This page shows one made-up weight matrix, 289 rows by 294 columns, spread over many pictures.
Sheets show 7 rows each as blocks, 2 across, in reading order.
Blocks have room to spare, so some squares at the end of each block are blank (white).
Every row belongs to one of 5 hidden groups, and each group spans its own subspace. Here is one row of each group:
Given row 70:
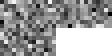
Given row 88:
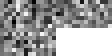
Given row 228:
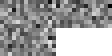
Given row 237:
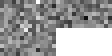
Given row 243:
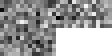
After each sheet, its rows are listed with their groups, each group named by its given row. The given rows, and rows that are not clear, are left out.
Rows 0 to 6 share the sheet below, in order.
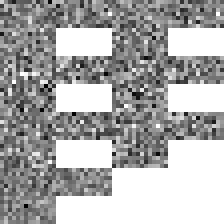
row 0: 70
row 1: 228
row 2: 88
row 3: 88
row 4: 243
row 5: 70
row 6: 88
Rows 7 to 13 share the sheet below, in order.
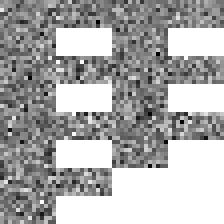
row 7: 243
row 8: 237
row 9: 70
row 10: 243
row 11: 70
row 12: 237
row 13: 243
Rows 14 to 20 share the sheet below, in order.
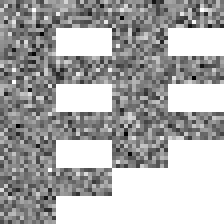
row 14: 88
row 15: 70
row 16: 88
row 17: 70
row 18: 228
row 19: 88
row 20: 228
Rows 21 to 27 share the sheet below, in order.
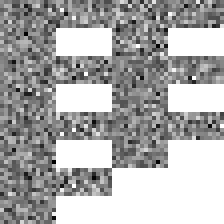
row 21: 228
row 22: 237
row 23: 88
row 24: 70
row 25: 228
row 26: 237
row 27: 228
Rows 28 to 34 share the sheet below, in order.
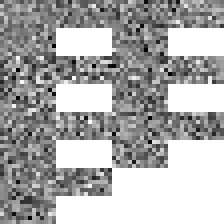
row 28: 228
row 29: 237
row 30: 88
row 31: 243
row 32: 70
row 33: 228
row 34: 228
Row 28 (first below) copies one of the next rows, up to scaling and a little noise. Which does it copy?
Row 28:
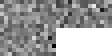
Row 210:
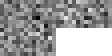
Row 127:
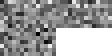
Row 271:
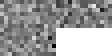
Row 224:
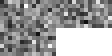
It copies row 271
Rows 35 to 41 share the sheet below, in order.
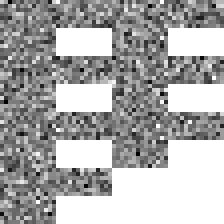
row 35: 70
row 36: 228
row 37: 70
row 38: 228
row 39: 243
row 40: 237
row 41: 228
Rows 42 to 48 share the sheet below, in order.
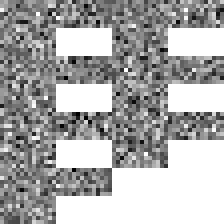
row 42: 243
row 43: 228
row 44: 237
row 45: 88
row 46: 228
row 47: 88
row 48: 243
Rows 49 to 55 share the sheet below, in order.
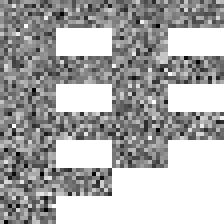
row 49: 88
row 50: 88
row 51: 237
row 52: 243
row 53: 88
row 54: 88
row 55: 237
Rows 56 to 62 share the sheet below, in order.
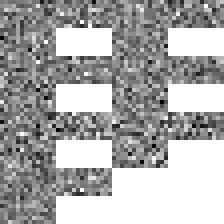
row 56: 70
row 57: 228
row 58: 228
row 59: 228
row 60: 243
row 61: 243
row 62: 70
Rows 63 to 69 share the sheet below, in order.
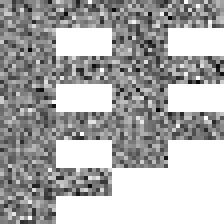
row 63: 228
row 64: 243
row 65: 228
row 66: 228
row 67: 70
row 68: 228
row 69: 228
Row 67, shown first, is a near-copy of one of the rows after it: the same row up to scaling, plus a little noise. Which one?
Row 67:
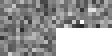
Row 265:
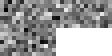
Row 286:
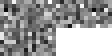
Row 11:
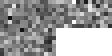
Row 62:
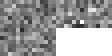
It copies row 62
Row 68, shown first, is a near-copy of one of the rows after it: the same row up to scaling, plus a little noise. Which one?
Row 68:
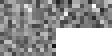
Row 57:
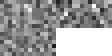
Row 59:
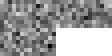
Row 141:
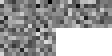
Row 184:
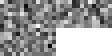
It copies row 57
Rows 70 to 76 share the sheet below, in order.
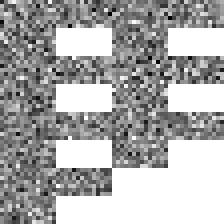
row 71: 243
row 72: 243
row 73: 237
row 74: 237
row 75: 88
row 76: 243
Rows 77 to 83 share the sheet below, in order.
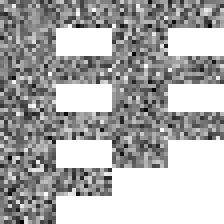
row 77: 70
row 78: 228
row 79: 237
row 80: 88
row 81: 237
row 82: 237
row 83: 88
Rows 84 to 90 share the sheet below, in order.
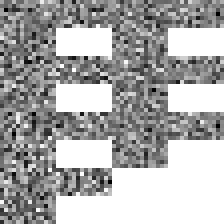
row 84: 70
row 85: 228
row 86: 237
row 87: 237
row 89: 228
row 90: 70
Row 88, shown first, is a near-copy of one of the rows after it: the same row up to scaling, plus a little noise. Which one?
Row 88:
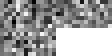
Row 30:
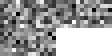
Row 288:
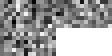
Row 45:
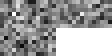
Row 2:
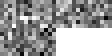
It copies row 288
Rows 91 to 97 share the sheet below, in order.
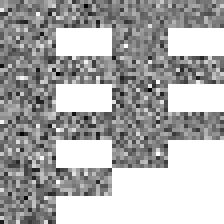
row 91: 243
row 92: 228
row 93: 243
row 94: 228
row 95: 243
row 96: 237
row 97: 237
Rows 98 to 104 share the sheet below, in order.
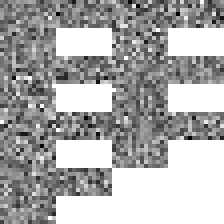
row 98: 237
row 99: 228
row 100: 237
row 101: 70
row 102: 243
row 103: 70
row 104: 228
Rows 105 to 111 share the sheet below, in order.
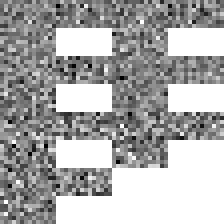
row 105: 70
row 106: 70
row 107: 228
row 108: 237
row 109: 237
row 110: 88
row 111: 70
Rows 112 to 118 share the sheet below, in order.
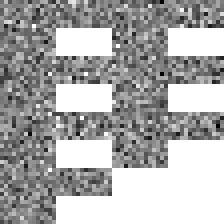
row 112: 237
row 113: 70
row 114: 237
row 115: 237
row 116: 70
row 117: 228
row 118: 228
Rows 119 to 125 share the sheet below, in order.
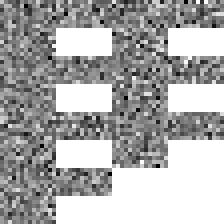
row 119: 228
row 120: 70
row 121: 228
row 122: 237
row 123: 243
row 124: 237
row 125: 228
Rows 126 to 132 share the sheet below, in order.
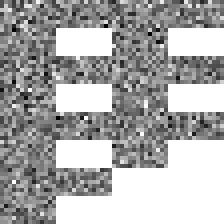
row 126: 237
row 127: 228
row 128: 88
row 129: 237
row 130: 70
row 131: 70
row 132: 88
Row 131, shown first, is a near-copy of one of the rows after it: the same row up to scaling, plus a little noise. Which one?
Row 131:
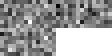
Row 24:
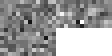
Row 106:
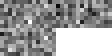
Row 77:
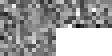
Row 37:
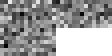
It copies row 106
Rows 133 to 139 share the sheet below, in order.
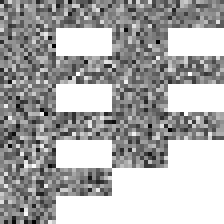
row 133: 228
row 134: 237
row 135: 88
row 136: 88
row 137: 88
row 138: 243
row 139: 88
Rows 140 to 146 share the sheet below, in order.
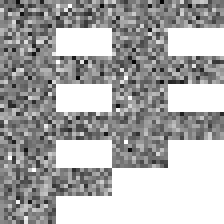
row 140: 88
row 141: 228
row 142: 70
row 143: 88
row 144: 237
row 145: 237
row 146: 88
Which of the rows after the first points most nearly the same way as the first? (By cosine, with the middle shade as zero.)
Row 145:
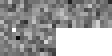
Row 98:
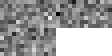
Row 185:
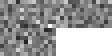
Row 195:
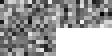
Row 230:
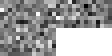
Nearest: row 185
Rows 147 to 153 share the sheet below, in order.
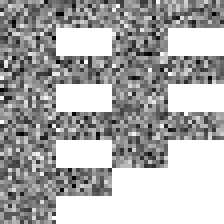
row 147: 88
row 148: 88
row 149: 70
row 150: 243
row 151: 243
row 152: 243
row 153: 228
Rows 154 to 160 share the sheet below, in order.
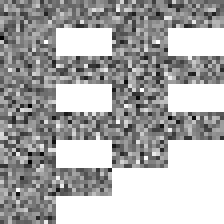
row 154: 70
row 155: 70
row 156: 228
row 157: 88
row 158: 237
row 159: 70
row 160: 237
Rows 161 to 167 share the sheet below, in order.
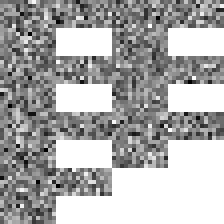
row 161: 88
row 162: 88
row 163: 70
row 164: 70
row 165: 88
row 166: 243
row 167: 243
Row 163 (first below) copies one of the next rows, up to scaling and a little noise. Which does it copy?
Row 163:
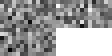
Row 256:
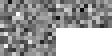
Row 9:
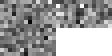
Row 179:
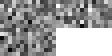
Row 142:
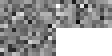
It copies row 179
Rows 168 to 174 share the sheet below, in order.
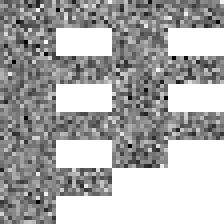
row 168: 237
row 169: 237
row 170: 70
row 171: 70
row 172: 228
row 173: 88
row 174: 228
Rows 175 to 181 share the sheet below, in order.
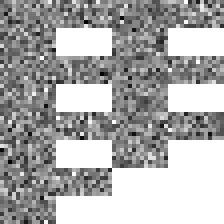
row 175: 228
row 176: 70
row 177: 237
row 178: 237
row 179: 70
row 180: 243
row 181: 237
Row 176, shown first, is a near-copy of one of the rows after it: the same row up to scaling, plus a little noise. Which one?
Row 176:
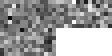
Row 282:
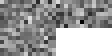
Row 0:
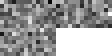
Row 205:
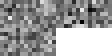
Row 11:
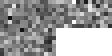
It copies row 11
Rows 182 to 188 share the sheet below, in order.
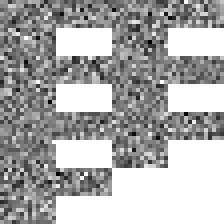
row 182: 88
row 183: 243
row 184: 228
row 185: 237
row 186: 237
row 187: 243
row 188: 70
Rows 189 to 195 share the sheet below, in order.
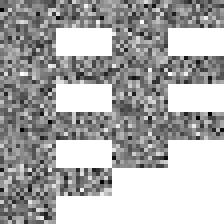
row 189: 243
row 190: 88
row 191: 88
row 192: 243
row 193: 88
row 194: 228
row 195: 70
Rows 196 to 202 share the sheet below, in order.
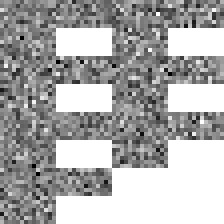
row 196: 243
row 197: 237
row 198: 70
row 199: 243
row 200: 88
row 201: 70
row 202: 228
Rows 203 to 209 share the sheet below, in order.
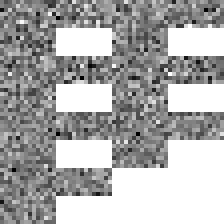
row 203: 243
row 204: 70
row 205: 70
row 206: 243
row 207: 237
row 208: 237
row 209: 70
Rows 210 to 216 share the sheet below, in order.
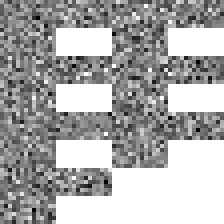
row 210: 228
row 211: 88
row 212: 228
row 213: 243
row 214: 237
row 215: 70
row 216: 228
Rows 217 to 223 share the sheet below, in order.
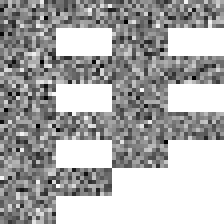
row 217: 88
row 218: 243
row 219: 237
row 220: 70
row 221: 243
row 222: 237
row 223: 243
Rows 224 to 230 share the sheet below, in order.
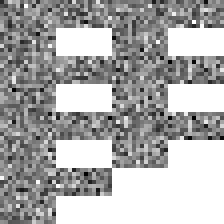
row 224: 228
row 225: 70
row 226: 88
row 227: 70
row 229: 70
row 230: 243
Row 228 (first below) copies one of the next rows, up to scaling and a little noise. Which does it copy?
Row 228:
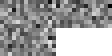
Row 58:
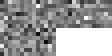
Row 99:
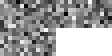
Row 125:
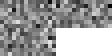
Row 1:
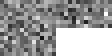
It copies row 125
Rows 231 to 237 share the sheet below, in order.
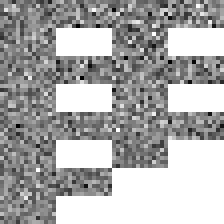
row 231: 70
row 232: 243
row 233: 70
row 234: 70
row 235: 228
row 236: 88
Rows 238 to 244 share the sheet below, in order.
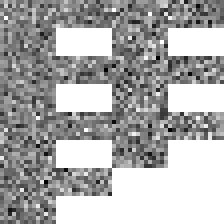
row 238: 88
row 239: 243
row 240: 228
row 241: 88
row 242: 228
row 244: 237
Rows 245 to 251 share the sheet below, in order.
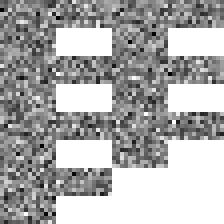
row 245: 243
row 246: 243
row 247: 243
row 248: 243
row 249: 243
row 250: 237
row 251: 237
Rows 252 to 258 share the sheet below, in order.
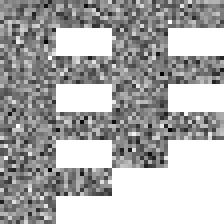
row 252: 237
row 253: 237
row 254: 228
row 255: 237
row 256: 70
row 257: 243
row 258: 70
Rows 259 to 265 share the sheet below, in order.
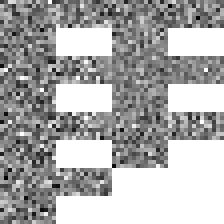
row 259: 70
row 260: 70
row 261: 243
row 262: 237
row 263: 243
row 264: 70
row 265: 70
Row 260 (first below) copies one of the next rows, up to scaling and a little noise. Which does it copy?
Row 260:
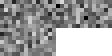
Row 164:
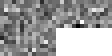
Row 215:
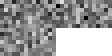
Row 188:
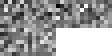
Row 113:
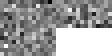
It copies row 215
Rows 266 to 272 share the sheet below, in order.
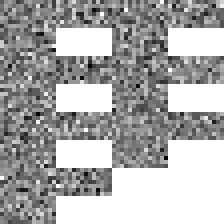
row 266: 228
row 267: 228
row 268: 70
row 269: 237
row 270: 237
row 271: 228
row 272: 243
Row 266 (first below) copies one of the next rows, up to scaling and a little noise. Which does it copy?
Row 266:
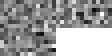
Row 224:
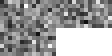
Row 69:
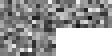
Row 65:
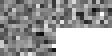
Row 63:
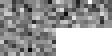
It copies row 65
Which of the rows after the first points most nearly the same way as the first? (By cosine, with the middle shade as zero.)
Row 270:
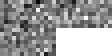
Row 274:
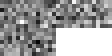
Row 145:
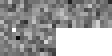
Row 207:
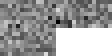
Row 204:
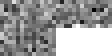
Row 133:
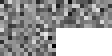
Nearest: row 145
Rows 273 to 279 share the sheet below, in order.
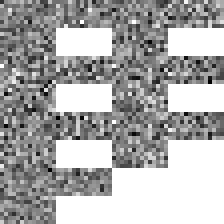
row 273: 70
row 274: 243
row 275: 88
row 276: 243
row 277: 70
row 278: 243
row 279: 228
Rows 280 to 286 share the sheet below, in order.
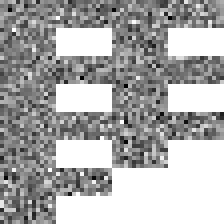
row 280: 237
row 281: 243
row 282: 70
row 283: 237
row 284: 237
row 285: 228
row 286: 70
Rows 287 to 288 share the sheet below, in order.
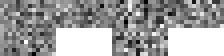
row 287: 88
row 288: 88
